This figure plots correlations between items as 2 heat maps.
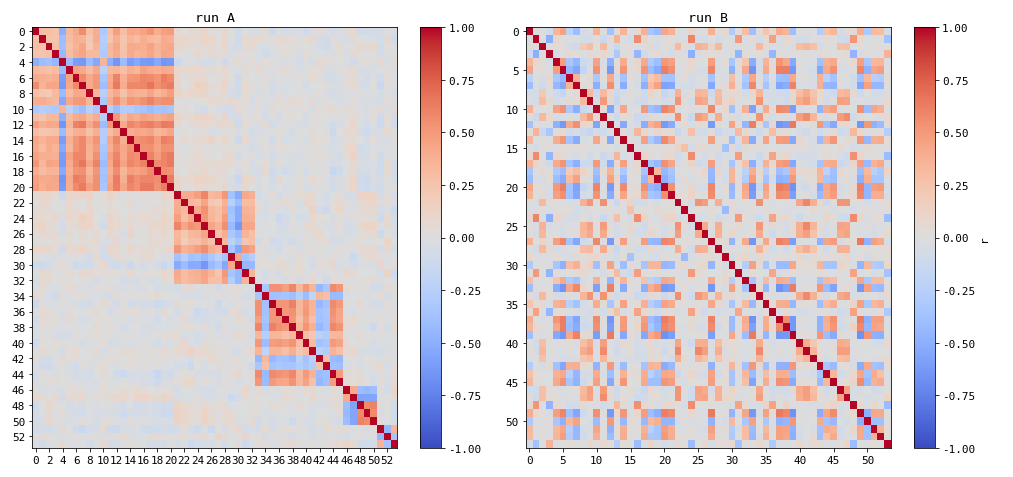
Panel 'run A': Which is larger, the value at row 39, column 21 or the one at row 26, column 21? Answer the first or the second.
the second
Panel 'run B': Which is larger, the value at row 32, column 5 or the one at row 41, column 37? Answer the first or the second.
the first
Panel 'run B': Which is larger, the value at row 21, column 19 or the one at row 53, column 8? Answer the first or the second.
the second
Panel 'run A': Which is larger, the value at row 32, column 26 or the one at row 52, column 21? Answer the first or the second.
the first
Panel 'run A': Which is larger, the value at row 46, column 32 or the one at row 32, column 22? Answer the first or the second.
the second
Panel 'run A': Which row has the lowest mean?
4
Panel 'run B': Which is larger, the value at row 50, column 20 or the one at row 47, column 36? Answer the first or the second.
the second
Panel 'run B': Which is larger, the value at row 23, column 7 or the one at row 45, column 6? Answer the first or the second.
the first
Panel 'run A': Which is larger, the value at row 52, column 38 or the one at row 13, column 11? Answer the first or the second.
the second
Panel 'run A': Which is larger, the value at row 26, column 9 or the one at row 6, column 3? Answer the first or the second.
the second
